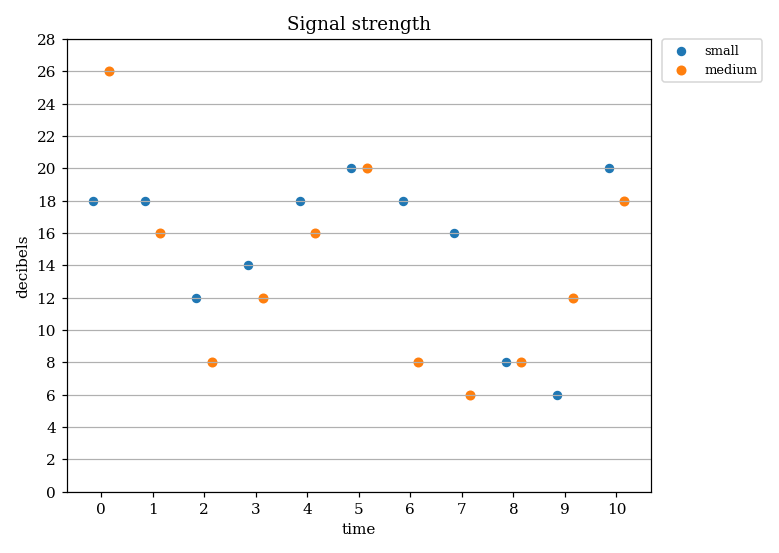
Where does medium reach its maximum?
0
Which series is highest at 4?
small
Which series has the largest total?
small
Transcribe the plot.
Title: Signal strength
x-axis: time, ticks 0 1 2 3 4 5 6 7 8 9 10
y-axis: decibels, ticks 0 2 4 6 8 10 12 14 16 18 20 22 24 26 28
Legend: small, medium
Values:
small: 18 18 12 14 18 20 18 16 8 6 20
medium: 26 16 8 12 16 20 8 6 8 12 18
